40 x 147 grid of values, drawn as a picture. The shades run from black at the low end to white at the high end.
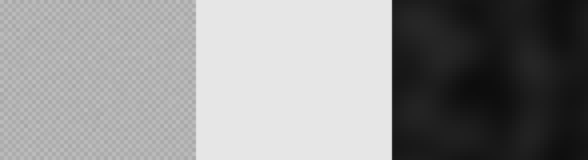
The table splits into one row of 3 panels. Panel 1,1: high, checkered, faint in contrast. Panel 1,2: very high, flat. Panel 1,3: very low, smooth, faint in contrast.
